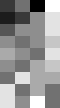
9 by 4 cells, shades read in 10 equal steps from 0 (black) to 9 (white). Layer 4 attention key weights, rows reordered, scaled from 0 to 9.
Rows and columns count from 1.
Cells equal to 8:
6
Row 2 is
1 2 5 8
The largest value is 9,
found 2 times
